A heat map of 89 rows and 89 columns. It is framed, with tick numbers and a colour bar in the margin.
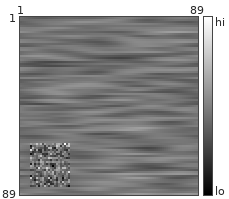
An odd patch, rougher than its surroundings, sits in the bottom left. A few values lie far out on both sides of the bulk. There is no overall slope. The grain runs across in streaks. Neither half mirrors the other.
